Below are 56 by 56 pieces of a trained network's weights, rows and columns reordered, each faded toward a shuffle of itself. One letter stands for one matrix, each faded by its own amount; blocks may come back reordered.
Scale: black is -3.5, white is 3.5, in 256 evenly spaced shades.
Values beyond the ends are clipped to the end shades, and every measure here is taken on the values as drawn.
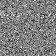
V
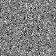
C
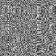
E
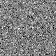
V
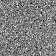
C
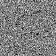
C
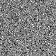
V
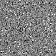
V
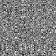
E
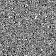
V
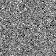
V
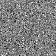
V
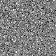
C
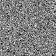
C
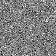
V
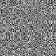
E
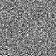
E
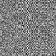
E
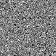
C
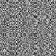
E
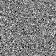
C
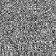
E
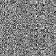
E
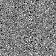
C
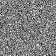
V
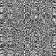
E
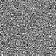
E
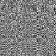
E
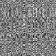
E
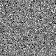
V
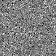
C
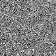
V
